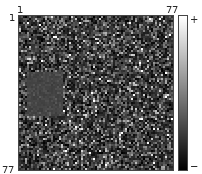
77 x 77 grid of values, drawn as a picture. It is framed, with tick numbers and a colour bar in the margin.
Most values sit low, with a long tail of high ones. There is no overall slope. The texture is fine-grained noise. No row or column stands out. The halves do not mirror each other. An odd patch, calmer than its surroundings, sits in the middle left. Overall the values sit about 30% of the way up the scale. The middle left is the calmest part.
